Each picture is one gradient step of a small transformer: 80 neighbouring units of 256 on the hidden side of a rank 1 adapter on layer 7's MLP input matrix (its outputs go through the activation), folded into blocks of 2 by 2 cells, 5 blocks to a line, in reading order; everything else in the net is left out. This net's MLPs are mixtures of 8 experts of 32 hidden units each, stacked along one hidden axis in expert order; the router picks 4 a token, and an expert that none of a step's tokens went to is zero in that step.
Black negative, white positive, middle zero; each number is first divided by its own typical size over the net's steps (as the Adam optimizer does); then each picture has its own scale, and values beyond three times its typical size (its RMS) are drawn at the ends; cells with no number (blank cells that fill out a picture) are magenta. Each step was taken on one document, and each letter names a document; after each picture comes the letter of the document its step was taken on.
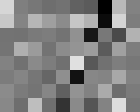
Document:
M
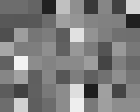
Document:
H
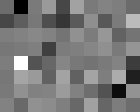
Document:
H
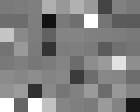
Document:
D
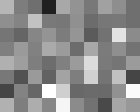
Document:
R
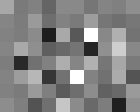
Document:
M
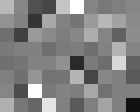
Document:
D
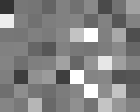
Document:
M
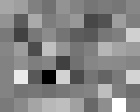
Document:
M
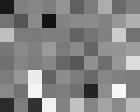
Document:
D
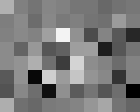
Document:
R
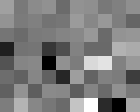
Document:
H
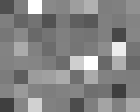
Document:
D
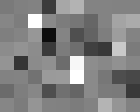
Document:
M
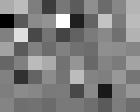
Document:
H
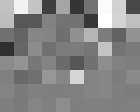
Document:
D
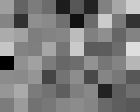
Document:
H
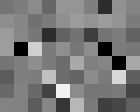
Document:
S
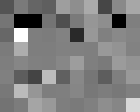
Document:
D
